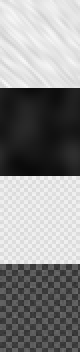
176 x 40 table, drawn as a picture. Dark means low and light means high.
It is made of 4 by 1 panels. Panel 1,1: very high, slanting down to the right, faint in contrast. Panel 2,1: very low, smooth, faint in contrast. Panel 3,1: very high, checkered, faint in contrast. Panel 4,1: low, checkered.
